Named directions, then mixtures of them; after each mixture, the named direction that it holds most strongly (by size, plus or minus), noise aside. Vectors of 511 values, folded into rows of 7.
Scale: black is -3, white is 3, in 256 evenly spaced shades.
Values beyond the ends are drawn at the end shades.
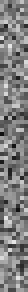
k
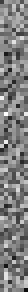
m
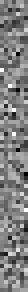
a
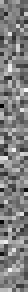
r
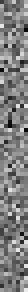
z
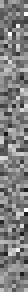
r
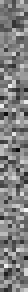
a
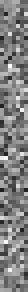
r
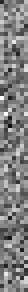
m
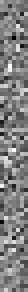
r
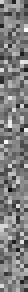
z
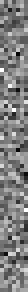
a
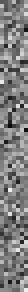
z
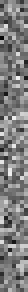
k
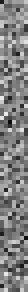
z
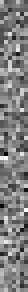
r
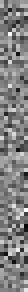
a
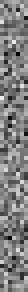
m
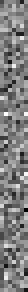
m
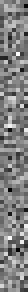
z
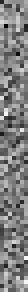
m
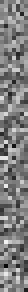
m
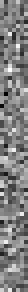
r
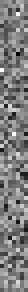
a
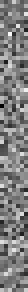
r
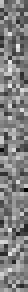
r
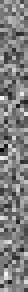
m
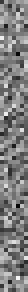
k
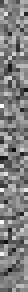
r
